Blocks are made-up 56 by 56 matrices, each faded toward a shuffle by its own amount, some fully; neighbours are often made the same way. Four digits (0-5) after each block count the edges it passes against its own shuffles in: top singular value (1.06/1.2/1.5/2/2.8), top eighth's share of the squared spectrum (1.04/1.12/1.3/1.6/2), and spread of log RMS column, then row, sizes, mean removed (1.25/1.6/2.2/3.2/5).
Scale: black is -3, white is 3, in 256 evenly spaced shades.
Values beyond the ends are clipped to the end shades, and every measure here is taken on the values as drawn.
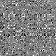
4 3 2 2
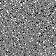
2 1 0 0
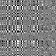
5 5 4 4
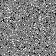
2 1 0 0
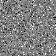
1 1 1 0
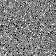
2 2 0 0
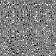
4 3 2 2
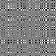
5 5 4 4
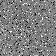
0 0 0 0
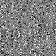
3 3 1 1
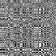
5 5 3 3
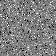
0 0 0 0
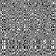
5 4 3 3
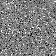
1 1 0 0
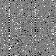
4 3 2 1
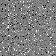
3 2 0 0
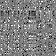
4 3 1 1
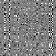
5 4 3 2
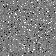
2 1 0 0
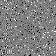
3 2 0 0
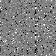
3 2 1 0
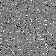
2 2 1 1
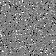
2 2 0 0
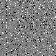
3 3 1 0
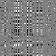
5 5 3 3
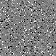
3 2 1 1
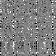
4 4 2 2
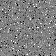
0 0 0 0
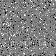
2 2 1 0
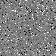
0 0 0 0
